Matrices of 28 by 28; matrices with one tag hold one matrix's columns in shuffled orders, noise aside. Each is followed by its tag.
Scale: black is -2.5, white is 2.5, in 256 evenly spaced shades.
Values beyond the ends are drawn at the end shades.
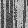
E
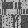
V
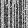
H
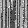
E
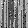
E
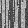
E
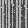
H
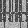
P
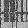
P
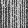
H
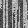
E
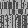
V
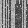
H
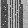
H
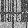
P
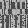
V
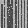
H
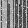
H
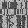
V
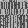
V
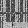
P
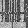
P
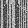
H
